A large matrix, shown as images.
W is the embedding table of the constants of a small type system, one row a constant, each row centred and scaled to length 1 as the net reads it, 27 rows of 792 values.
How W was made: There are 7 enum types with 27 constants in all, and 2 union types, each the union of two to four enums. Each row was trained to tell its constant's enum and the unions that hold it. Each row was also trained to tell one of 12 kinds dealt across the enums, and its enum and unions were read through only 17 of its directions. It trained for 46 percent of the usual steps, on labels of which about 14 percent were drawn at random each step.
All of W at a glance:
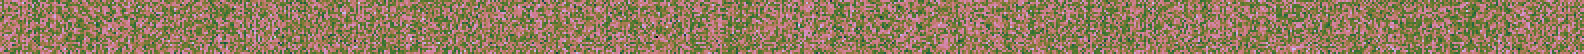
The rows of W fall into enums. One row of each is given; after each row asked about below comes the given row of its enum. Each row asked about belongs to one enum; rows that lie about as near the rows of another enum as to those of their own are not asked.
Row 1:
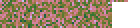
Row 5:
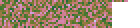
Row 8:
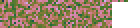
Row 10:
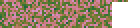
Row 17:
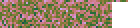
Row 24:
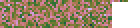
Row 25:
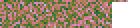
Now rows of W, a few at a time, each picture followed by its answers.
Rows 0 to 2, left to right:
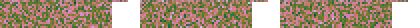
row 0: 10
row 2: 8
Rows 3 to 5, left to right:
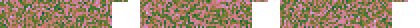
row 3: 10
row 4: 5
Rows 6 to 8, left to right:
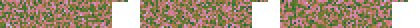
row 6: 10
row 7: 5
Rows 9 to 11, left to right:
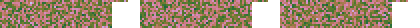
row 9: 1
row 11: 17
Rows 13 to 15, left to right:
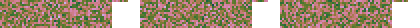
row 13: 17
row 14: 5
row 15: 10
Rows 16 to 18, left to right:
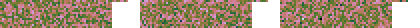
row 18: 8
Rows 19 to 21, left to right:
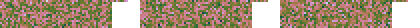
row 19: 1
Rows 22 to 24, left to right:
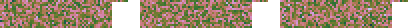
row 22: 8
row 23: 17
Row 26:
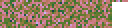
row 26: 1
